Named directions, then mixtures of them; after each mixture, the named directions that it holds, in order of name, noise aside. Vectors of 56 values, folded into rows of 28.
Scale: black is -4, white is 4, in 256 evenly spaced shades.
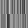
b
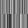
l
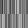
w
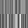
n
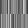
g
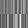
n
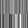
l, n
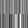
l, n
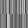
b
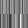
l, n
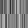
l, w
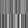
n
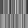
g, w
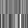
l, n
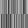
g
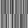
l
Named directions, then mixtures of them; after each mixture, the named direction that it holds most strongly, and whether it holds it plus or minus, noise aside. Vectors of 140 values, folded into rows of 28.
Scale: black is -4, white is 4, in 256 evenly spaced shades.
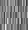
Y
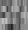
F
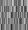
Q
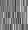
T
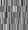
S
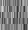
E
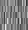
Y, plus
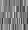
T, minus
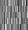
Y, plus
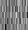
Y, minus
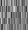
S, plus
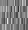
Y, plus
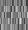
Q, minus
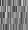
S, minus
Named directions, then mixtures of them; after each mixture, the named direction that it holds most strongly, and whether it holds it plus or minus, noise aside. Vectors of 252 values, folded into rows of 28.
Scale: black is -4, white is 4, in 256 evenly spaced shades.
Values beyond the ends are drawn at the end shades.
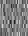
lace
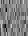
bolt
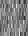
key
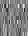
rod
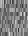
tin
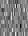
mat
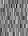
mat, plus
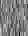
key, minus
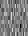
mat, plus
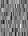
mat, minus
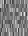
tin, plus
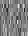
rod, plus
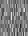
mat, plus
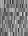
tin, plus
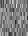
tin, minus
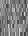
key, plus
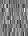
rod, minus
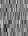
bolt, plus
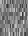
tin, plus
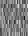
lace, plus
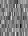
mat, plus
